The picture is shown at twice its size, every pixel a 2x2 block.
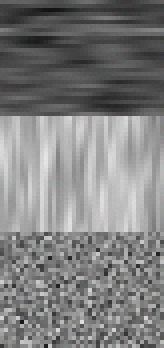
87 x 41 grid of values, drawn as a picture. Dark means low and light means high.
The table splits into 3 rows of 1 panel. Panel 1,1: low, streaked across. Panel 2,1: high, streaked downward. Panel 3,1: middling, fine-grained, strong in contrast.
